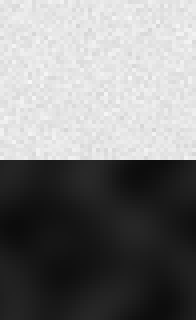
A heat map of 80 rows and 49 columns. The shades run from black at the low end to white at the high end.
The table splits into 2 rows of 1 panel. Panel 1,1: very high, fine-grained, faint in contrast. Panel 2,1: very low, smooth, faint in contrast.
